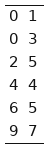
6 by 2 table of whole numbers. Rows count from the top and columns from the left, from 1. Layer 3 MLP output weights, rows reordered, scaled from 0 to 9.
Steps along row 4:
same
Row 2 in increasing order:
0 3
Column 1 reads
0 0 2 4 6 9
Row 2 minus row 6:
-9 -4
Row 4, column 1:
4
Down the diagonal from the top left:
0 3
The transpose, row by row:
0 0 2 4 6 9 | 1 3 5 4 5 7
